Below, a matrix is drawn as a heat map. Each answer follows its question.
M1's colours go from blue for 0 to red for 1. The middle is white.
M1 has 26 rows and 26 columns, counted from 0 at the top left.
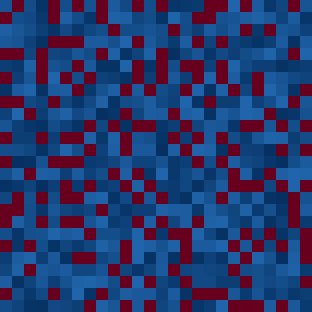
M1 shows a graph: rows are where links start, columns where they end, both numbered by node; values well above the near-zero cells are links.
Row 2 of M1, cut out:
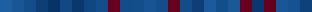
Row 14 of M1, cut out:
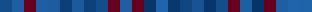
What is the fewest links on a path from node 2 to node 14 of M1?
1
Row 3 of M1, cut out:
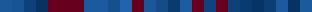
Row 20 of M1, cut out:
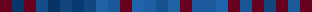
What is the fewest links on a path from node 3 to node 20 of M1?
3
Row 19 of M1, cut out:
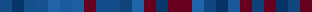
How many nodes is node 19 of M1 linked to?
7
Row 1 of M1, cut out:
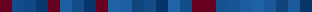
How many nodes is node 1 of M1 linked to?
5
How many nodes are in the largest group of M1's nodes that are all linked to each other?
6
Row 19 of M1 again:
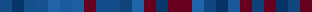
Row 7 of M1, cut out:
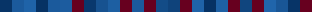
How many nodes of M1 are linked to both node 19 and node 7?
3
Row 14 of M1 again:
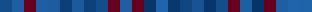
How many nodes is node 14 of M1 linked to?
5
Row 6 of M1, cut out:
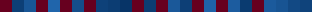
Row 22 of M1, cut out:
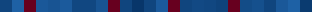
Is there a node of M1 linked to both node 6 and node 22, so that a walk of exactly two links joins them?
no
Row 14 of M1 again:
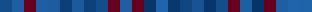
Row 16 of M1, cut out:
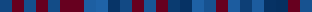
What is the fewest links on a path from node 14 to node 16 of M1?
2
